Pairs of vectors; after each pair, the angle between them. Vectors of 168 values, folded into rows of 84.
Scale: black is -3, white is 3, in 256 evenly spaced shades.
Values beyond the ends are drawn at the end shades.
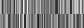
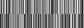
orthogonal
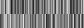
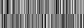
partly opposed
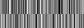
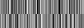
nearly parallel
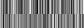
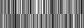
partly opposed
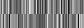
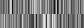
orthogonal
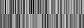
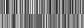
nearly opposite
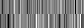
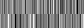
partly opposed
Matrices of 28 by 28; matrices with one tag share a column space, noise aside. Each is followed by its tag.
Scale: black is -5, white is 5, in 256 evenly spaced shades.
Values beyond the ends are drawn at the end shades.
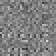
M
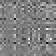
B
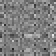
M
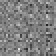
M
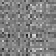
M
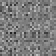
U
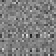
M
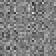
U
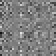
U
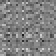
M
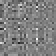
B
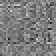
B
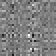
M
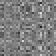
U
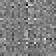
B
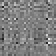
B
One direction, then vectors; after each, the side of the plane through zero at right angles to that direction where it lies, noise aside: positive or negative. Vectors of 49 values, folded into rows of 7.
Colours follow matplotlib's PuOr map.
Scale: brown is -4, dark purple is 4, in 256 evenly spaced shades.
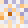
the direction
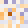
positive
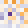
negative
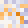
positive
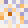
positive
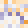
negative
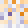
negative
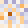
positive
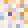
negative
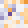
negative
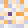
negative
